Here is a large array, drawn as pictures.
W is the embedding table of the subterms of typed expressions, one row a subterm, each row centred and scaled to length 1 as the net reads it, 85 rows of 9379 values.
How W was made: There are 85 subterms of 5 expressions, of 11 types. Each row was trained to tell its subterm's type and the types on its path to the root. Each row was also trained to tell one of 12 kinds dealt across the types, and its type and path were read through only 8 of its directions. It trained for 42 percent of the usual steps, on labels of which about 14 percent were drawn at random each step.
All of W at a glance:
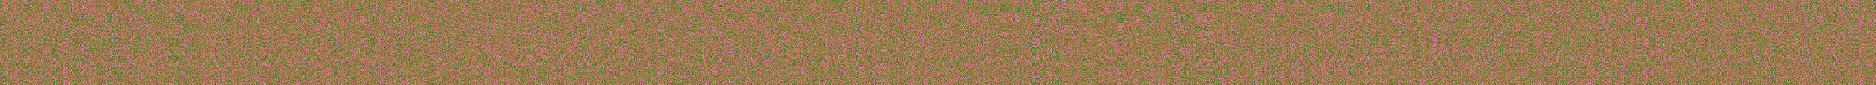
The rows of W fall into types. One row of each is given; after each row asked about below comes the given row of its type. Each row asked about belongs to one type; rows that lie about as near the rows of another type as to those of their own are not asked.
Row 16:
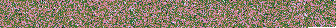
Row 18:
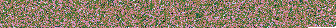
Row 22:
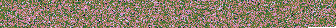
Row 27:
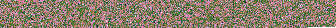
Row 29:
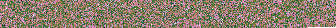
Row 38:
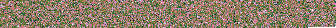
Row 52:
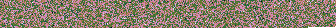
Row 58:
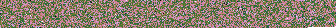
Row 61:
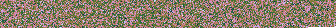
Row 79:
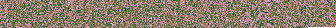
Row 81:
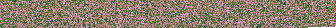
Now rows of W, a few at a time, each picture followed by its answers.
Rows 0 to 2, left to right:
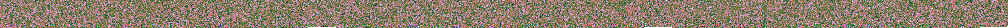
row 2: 79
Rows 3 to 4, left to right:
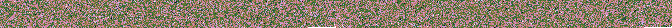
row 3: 61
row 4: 29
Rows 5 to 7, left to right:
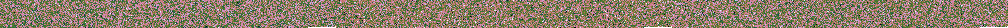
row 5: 81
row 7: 29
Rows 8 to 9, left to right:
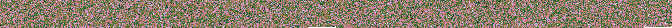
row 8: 27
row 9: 18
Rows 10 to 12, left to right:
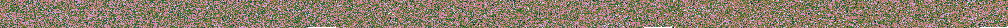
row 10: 27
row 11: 81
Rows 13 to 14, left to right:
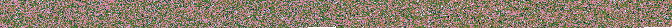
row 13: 16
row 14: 18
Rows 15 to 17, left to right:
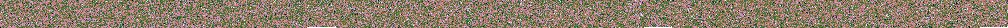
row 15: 18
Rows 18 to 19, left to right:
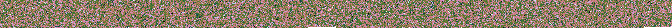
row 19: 58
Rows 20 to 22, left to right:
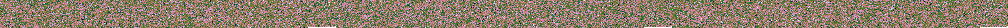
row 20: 58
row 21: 16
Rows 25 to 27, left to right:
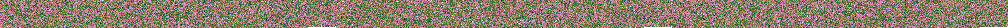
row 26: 79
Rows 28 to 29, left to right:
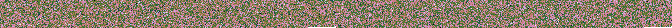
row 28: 61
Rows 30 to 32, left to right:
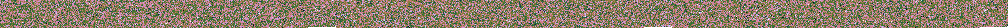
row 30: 81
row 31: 16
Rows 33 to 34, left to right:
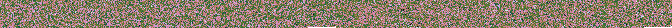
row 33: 18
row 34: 22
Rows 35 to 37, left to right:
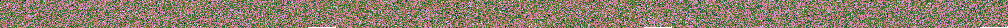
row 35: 16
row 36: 29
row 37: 27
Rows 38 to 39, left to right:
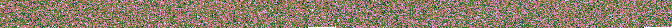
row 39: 58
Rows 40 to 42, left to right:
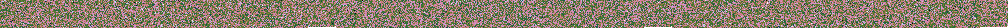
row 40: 22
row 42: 38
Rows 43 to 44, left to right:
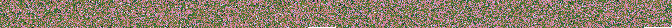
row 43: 58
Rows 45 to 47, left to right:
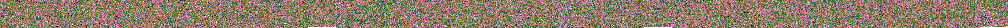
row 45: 22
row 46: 38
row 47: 18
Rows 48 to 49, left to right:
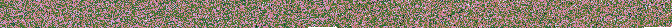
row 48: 52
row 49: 81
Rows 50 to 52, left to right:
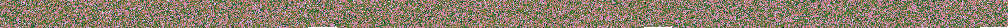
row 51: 81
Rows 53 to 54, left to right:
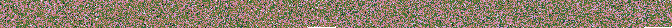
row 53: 29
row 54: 52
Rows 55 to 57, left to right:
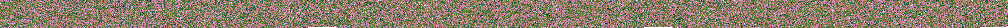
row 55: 22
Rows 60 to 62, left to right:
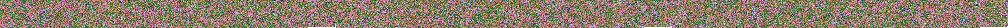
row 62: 79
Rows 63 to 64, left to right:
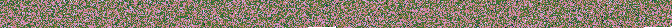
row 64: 18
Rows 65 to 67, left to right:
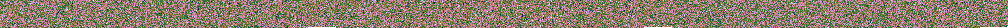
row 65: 29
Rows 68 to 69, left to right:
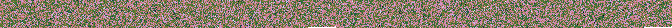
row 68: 81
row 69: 16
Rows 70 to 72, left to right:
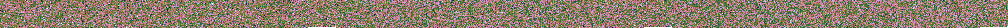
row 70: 16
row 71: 52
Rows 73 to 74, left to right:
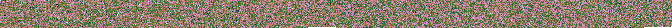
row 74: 81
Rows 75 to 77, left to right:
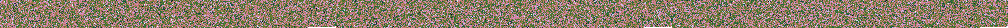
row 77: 38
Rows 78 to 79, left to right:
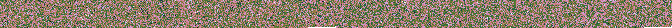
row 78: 29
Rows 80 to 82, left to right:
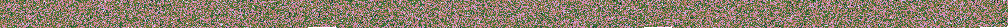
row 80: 16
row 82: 52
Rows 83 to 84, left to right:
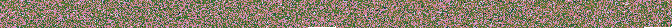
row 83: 29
